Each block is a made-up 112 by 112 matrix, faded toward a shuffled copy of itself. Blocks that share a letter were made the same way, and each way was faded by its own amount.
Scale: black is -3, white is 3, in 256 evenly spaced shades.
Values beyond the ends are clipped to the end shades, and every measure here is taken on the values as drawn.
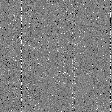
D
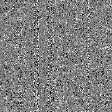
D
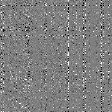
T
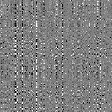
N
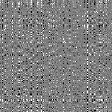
N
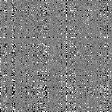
T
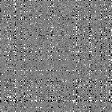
T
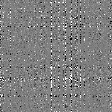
T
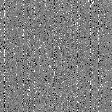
D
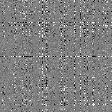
T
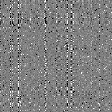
N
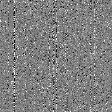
D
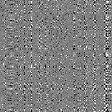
N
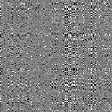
N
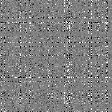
T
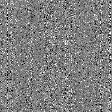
D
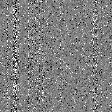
D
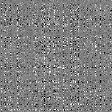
T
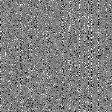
D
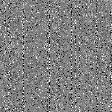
D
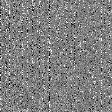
D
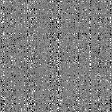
T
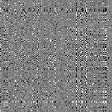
N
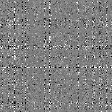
T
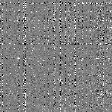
T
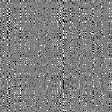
N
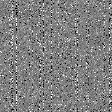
D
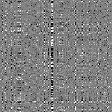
N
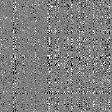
T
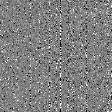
D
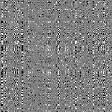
N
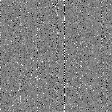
D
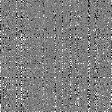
T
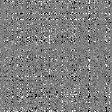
T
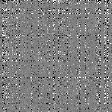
T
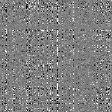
T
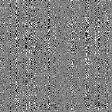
T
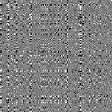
N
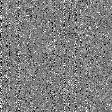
D
